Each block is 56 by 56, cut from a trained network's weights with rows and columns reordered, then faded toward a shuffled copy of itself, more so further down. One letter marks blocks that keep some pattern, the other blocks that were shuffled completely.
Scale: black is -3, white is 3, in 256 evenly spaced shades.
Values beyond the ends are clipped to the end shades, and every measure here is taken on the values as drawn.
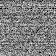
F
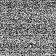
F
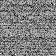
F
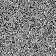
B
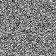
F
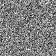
B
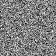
B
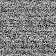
F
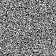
B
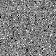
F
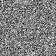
B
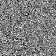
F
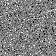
B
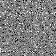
F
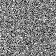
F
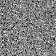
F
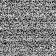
F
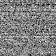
F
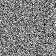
B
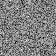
B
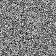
B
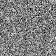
B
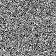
B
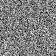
B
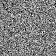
B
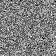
B
